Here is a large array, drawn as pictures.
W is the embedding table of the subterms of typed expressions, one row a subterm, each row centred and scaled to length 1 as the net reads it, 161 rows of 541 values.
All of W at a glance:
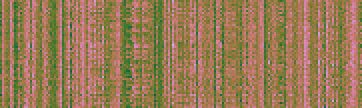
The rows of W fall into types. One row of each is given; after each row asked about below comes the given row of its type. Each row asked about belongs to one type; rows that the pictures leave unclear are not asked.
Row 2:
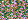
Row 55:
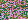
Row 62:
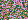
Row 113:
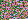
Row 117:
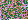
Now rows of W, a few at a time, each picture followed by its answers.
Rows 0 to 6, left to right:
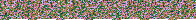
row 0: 62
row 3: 62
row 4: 55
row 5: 113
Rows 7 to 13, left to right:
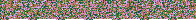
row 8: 62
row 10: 117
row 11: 2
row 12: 62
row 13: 55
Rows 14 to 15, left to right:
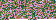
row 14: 55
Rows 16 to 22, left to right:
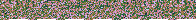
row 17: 113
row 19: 113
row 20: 62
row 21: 62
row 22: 2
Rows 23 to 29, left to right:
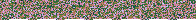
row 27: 55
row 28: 117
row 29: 117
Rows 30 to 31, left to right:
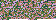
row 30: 62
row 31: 113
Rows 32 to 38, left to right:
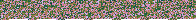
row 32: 113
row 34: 117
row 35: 2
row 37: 2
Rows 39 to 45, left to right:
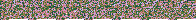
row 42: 55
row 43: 55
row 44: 62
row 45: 113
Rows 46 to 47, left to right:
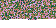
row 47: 55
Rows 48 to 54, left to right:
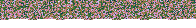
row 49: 55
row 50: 2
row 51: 2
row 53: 62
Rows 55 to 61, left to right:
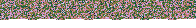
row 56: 62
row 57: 55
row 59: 62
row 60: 62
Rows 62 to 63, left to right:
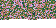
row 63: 117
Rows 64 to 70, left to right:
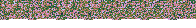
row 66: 62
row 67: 117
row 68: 113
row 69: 113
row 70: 117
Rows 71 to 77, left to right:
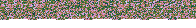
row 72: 117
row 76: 113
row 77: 55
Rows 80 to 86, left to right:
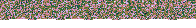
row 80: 55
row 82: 55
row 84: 2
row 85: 2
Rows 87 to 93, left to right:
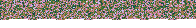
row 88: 117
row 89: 113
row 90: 2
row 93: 2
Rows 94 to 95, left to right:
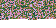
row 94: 55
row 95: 55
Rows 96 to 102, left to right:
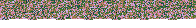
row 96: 117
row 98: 55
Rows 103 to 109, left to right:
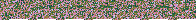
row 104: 55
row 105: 55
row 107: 113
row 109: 2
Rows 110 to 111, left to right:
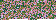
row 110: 113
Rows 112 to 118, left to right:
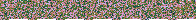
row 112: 117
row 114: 62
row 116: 55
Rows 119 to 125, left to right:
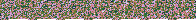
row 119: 55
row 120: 113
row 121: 113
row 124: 2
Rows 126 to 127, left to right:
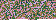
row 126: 55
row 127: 62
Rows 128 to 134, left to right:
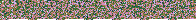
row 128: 2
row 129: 113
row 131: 62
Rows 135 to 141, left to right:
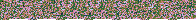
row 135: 113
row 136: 117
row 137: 62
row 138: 62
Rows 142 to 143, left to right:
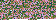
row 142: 62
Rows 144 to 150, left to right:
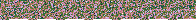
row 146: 62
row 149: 55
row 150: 55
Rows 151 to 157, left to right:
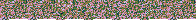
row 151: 117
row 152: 117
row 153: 2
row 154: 62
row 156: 55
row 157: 117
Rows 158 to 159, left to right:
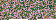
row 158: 62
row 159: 55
